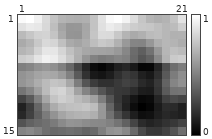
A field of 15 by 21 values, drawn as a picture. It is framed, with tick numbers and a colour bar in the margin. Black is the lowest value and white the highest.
Ninth with the highest average: top left. Seam: horizontal, 40% of the way down, the top part higher. Ninth with the lowest average: bottom right. Lone odd cells: none.
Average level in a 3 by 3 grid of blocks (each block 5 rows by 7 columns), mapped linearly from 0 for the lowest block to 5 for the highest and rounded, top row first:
554 | 411 | 330
